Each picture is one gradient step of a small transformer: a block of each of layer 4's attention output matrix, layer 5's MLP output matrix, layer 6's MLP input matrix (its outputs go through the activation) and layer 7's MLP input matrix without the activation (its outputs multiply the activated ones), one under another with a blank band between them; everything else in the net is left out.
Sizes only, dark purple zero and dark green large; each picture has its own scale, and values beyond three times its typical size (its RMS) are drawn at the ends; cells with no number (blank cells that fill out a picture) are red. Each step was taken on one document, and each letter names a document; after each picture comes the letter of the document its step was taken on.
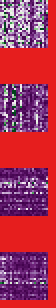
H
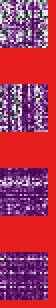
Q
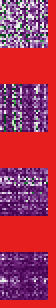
H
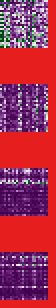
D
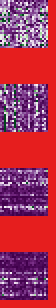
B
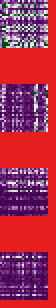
D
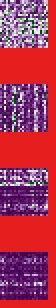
B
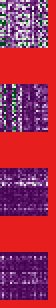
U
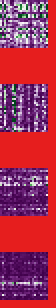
B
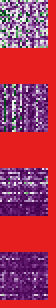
H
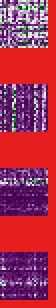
B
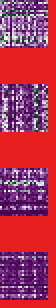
D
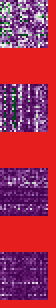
U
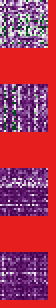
U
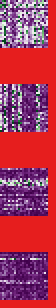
Q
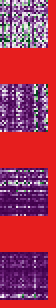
D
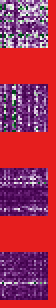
B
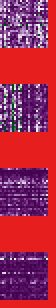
Q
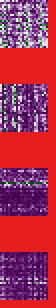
U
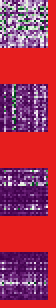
B
